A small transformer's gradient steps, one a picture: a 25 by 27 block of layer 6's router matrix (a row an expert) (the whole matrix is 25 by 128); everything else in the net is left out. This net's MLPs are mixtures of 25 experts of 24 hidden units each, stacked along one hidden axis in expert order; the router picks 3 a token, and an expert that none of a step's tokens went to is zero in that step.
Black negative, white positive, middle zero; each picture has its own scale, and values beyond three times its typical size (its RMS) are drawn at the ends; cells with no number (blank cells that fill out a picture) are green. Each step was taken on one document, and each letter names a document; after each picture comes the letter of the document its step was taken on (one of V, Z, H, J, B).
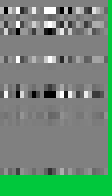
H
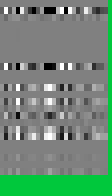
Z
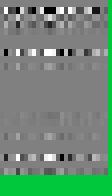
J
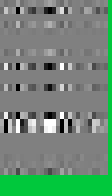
Z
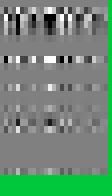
Z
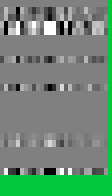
H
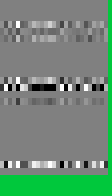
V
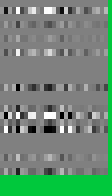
Z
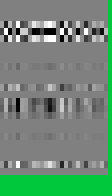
V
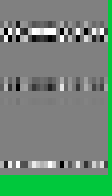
V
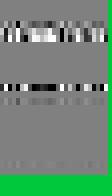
V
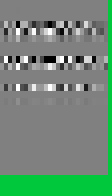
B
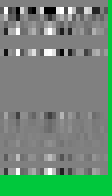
J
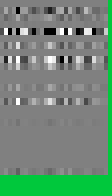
B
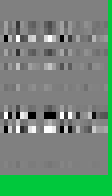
Z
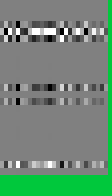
V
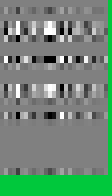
B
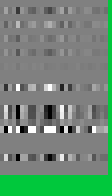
Z
